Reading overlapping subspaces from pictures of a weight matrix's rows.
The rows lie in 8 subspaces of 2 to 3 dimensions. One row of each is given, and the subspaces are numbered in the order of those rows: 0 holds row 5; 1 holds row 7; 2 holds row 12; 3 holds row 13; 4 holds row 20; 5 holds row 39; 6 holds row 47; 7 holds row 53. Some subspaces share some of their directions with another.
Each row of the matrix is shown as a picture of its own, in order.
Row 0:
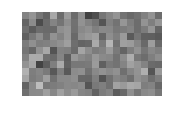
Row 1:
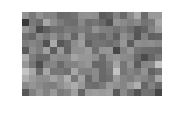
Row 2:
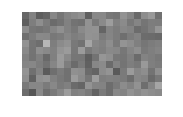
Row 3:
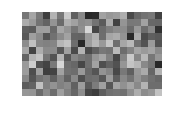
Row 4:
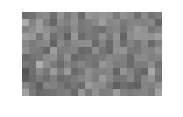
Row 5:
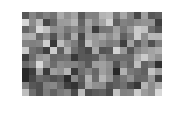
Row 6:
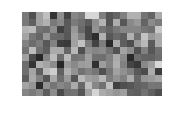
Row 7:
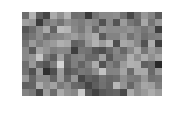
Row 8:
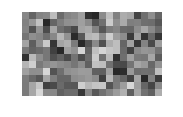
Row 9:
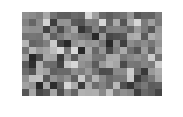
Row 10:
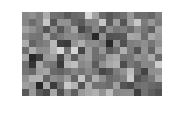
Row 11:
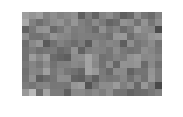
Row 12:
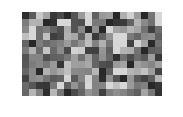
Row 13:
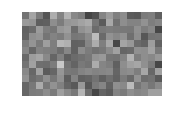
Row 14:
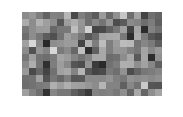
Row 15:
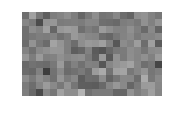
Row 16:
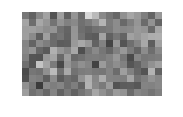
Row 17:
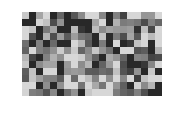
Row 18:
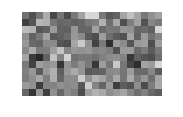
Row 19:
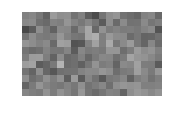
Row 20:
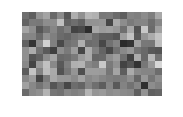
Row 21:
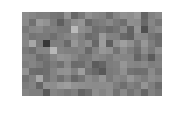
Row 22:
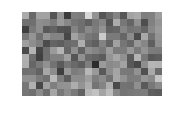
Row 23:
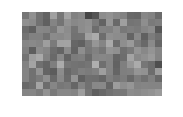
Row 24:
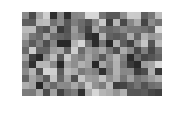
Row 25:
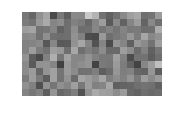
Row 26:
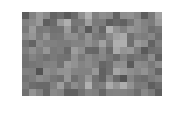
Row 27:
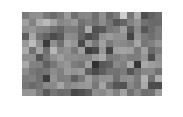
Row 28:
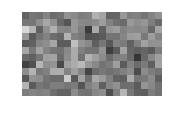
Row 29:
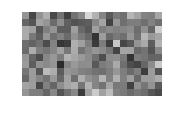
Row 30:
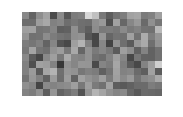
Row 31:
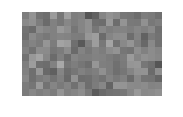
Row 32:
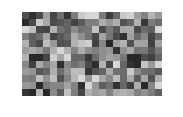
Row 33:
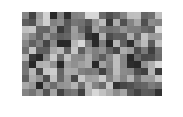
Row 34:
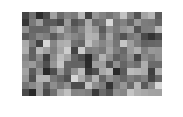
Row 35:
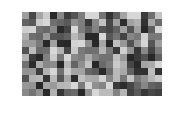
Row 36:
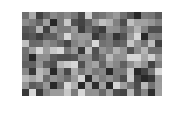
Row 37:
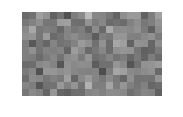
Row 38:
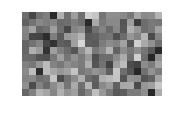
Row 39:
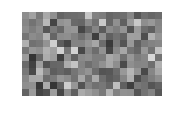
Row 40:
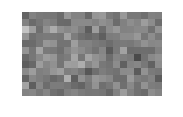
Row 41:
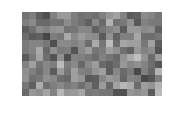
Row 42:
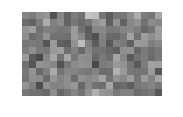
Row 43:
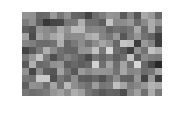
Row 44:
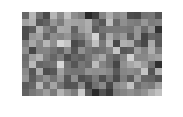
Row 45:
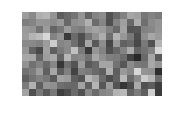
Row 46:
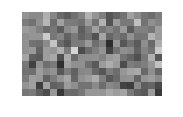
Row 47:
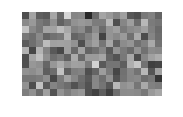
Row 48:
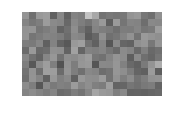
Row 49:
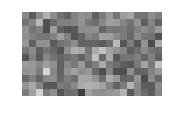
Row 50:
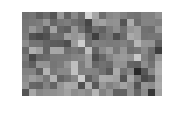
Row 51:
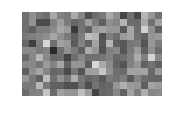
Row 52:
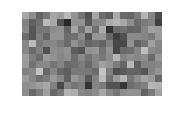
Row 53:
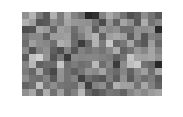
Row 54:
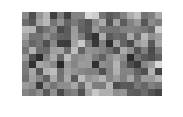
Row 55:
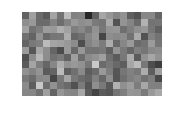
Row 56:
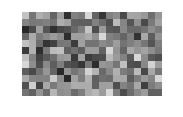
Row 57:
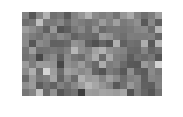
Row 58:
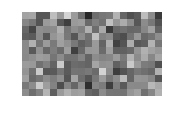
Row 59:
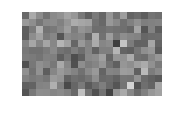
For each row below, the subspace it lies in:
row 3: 4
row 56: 6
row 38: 5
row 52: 2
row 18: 7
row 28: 6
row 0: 0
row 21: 4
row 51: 4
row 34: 7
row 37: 2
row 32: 7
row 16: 0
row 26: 2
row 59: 3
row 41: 5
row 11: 7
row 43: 4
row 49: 1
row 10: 5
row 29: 3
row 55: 6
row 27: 4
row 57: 1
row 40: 6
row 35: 4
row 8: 1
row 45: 5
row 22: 6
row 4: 0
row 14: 4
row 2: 7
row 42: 1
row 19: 6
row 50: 5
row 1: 0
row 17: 3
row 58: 2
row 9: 5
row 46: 5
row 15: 1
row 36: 5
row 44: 3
